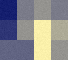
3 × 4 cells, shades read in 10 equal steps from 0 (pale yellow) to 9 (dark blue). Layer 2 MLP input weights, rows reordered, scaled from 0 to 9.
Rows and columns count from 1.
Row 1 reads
9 5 4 5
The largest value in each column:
9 6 4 5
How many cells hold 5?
2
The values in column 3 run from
0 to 4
